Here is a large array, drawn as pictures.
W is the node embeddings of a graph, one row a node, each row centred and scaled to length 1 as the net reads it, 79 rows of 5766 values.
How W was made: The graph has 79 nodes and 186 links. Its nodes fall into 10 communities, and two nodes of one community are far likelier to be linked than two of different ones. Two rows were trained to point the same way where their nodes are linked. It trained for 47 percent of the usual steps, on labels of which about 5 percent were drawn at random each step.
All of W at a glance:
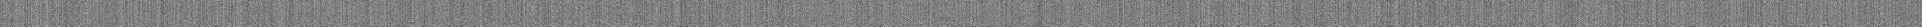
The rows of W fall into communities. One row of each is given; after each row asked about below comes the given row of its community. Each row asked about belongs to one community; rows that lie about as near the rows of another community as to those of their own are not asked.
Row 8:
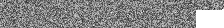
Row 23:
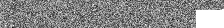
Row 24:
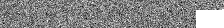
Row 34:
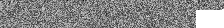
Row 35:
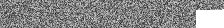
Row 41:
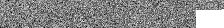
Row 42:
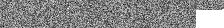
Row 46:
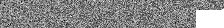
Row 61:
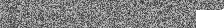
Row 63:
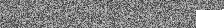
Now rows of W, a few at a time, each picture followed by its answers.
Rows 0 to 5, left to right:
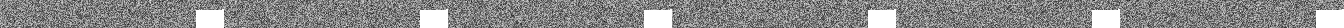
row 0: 61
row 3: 34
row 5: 41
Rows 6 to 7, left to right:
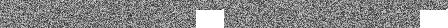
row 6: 46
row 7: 8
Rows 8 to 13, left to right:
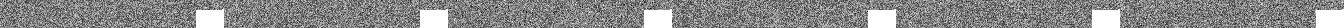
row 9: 42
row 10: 23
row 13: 41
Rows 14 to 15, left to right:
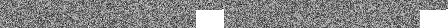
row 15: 63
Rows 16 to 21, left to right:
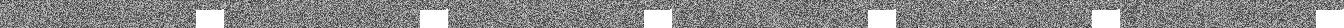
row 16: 42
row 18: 8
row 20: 34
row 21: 61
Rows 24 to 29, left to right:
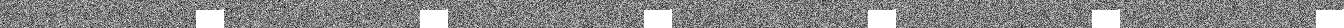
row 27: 61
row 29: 23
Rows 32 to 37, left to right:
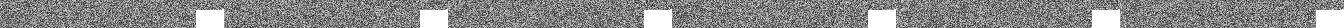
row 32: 35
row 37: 41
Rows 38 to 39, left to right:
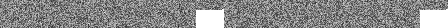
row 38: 23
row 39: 23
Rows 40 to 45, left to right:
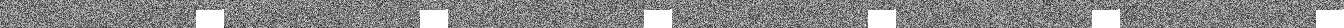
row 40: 34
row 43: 23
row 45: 24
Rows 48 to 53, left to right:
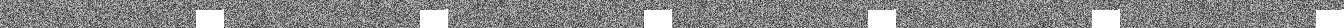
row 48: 8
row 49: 61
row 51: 63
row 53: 42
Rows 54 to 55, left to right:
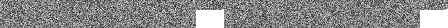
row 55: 61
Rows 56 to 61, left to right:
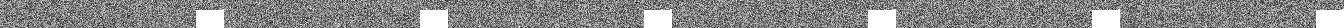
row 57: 23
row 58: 63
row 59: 42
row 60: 23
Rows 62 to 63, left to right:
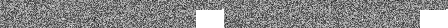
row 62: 34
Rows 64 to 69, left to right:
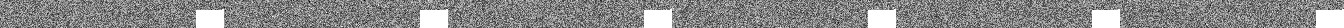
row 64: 42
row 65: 34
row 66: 34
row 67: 61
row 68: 61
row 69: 35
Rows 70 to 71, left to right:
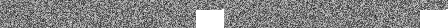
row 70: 35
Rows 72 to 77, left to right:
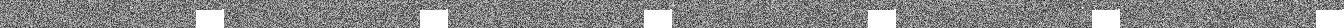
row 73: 8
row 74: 24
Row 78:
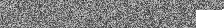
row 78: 34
